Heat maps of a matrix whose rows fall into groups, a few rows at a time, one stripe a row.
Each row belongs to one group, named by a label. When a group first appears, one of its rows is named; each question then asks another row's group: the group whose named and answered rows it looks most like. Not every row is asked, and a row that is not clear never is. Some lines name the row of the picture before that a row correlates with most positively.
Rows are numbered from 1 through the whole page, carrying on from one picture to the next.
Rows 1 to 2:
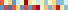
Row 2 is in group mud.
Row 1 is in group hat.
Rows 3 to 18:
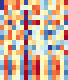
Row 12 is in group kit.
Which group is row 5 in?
mud
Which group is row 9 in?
kit
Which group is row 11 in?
hat
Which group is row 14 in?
mud
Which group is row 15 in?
mud
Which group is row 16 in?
mud
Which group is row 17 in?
mud
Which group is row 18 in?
mud
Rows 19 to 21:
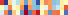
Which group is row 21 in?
mud
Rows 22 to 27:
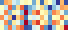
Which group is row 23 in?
kit
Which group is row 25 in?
kit
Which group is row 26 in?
mud
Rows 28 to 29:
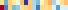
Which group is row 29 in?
hat
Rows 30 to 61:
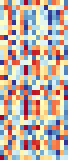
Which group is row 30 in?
mud
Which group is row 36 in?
kit
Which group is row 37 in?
hat
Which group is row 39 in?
mud
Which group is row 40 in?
mud
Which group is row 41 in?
kit
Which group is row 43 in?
mud
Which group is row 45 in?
hat
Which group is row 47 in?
kit
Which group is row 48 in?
mud
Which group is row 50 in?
mud
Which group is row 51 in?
mud
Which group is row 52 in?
mud
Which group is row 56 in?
kit
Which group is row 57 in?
kit
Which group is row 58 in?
mud
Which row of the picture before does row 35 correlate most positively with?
28
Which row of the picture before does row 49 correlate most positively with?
28
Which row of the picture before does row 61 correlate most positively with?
29
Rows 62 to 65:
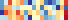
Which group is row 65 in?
kit
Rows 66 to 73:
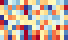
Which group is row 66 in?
hat
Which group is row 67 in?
kit
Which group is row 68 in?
mud
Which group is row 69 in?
kit
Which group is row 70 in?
hat
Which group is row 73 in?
mud
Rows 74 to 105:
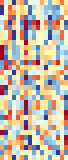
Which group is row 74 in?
kit
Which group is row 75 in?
kit
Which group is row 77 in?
kit
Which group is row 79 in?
mud
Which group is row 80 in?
kit
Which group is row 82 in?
hat
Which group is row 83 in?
hat
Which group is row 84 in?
hat
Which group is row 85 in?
hat
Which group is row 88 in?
kit
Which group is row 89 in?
mud
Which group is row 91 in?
hat
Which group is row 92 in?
hat
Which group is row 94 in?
mud
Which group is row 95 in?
mud
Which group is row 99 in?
mud
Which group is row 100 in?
hat
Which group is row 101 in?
kit
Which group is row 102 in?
kit
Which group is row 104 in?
kit
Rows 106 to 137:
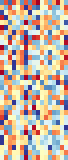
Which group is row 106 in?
mud
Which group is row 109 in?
hat
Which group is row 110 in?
mud
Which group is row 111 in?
hat
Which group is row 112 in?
kit
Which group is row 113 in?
mud
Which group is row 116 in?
kit
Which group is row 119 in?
kit
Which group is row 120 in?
hat
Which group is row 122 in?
kit
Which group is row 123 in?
kit
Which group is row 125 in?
mud
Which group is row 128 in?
hat
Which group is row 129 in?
hat
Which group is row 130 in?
kit
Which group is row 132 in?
mud
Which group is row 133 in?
kit
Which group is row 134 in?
kit
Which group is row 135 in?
kit
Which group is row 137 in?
mud
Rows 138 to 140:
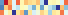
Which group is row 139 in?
kit
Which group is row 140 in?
kit
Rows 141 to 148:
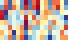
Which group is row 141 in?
mud
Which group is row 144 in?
hat
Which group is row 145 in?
mud
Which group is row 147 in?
kit
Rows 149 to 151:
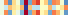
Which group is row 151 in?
mud
